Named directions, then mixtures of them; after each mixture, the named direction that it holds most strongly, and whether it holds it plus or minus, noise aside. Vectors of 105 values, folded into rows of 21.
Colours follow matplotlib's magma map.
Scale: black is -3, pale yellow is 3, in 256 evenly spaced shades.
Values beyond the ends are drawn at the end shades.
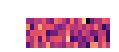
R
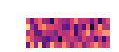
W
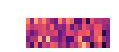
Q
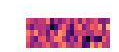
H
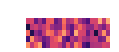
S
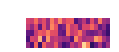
Q, plus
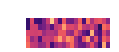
Q, minus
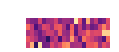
W, plus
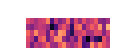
H, plus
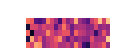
S, plus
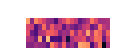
Q, plus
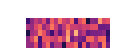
R, plus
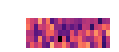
W, plus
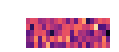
R, plus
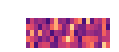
Q, minus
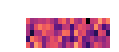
S, plus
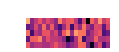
Q, plus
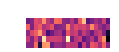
R, plus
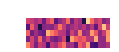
R, minus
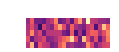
Q, minus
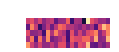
R, minus
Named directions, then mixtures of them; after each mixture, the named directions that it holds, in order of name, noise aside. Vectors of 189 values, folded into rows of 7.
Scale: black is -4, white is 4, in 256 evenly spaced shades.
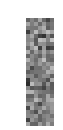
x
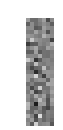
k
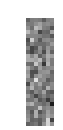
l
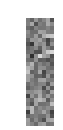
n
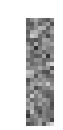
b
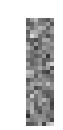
b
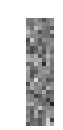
l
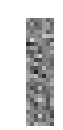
k, n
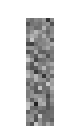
b, k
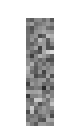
n, x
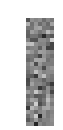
k, x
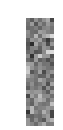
n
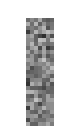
x
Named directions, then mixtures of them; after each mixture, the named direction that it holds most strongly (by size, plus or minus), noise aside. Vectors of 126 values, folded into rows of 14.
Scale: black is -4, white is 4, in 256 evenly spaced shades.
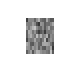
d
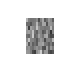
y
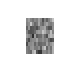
y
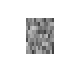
d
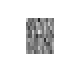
d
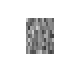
y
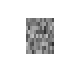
d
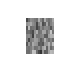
y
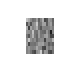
y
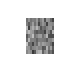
y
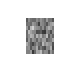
d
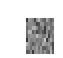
d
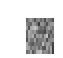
d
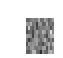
y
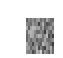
d
